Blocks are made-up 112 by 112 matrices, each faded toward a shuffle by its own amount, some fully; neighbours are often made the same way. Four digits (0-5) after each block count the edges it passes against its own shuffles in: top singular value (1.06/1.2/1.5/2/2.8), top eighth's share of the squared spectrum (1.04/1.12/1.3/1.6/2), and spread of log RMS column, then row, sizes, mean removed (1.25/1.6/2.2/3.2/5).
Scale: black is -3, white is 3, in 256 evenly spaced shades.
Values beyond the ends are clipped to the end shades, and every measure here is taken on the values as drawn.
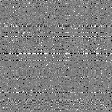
5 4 2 3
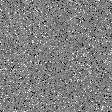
2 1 0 0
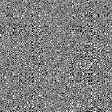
4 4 3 3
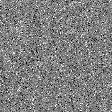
1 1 0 0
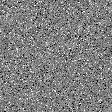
1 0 0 0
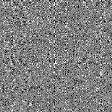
4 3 3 2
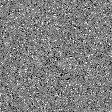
0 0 0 0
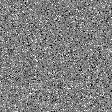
3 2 0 0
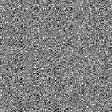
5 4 3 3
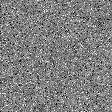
1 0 0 0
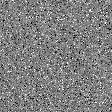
1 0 0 0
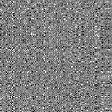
5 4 3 3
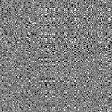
5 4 3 3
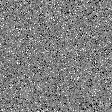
1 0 0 0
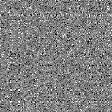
4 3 2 2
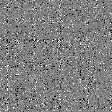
2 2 2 2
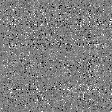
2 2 2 2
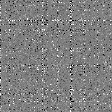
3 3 3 3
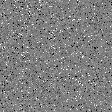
1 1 1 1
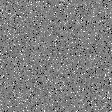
0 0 0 0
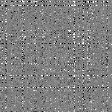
3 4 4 3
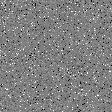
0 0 0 0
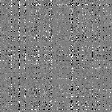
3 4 4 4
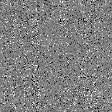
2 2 2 2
